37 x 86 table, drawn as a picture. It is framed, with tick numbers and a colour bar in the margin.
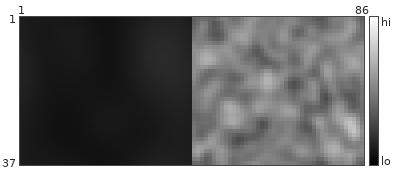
The table splits into one row of 2 panels. Panel 1,1: very low, smooth, faint in contrast. Panel 1,2: middling, blotchy.
